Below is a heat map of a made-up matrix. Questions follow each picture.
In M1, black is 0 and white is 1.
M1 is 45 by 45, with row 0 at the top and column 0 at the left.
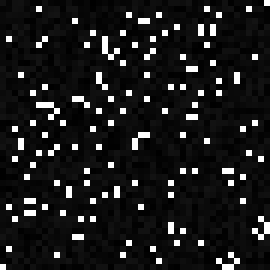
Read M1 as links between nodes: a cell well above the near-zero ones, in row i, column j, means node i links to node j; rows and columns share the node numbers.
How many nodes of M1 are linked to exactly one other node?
1
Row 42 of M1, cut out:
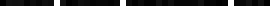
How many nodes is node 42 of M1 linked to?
3
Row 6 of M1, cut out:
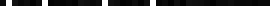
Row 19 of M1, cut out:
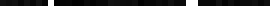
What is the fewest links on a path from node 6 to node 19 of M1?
3
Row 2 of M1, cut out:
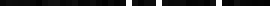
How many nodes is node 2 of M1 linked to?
3
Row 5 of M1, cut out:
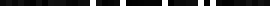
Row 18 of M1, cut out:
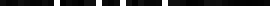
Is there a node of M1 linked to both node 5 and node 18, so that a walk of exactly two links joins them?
yes
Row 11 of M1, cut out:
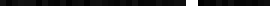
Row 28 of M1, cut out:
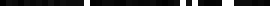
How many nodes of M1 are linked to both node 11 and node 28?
1
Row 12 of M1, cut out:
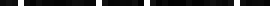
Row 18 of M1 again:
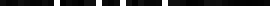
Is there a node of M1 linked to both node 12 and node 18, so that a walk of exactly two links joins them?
yes
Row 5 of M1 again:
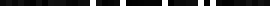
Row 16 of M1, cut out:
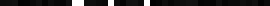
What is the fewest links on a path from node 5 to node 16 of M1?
3
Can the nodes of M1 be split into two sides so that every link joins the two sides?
no
